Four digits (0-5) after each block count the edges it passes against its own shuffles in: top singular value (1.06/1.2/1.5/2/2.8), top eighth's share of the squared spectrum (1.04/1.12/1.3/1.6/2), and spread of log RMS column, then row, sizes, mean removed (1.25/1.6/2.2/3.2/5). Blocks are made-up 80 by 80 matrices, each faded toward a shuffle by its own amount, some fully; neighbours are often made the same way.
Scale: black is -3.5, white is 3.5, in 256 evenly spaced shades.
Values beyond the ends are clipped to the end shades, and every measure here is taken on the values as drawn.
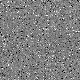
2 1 0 0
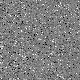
2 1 0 0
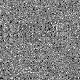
3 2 0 1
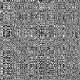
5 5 3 3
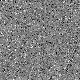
0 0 0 0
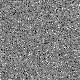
1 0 0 0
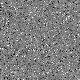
1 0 0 0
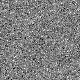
0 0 0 0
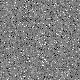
0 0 0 0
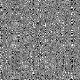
4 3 3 2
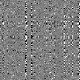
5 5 3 2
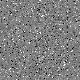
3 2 1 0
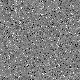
2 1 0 0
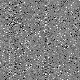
3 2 1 0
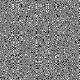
4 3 2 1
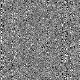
2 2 3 0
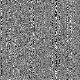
2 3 4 0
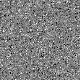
0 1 1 0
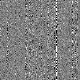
3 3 4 0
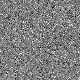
0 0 1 0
